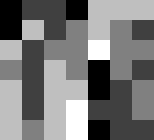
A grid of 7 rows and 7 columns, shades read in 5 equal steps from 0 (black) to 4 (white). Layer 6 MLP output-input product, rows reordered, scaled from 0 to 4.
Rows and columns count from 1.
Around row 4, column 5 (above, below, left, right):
4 0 2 2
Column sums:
14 10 16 17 11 12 12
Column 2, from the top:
1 3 1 1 1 1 2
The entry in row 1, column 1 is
0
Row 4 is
2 1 3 2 0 2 1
